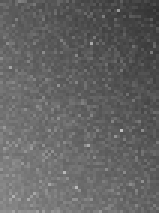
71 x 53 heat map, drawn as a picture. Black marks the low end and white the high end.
Fine speckle covers the field. The bottom left is the ninth with the highest average. The field climbs toward the bottom left. The ninth with the lowest average is the top right. The histogram is bell-shaped.
